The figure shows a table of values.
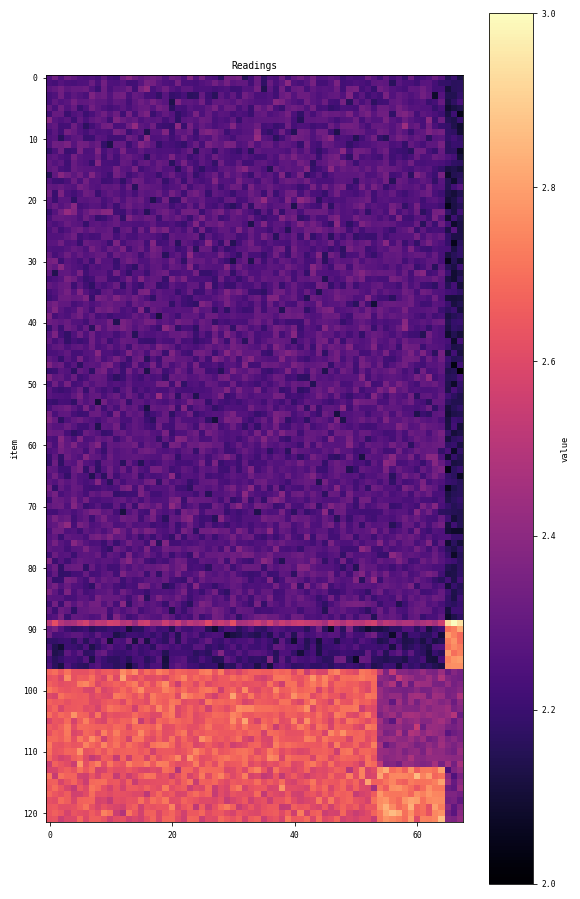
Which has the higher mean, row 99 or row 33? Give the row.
99
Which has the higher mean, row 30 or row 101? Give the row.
101
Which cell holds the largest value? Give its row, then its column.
89, 66
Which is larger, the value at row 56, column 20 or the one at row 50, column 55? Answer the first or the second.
the second
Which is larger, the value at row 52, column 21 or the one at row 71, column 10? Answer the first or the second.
the second
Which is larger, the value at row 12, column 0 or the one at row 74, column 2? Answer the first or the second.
the second
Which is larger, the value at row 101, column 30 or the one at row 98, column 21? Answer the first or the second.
the first
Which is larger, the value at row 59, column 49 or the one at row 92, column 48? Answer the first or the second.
the first
